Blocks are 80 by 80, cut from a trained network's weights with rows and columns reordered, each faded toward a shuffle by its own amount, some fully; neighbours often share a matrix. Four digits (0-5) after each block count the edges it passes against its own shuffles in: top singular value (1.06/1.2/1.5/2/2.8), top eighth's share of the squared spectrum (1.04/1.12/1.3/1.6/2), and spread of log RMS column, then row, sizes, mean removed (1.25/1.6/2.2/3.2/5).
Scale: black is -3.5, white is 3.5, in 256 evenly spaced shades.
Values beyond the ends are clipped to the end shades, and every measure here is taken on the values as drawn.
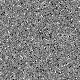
1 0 0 0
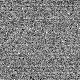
2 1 0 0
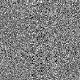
3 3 2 1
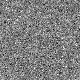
1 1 0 0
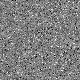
0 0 0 0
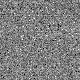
1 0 0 0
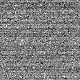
3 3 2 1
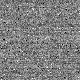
2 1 0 0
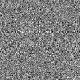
4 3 1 2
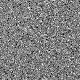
1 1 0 0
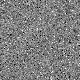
1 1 0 0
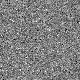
0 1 0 0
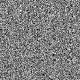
2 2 0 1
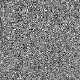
3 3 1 2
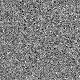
0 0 0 0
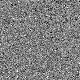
0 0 0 0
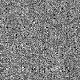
3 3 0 1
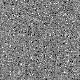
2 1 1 1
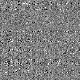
3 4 1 3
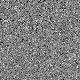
1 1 0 1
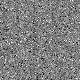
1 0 0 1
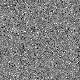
1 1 0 1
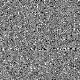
2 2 1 2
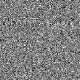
3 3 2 2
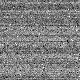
4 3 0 0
